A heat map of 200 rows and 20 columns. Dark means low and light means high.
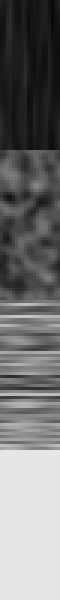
The table splits into 4 rows of 1 panel. Panel 1,1: very low, streaked downward, faint in contrast. Panel 2,1: low, blotchy. Panel 3,1: middling, streaked across, strong in contrast. Panel 4,1: very high, flat.
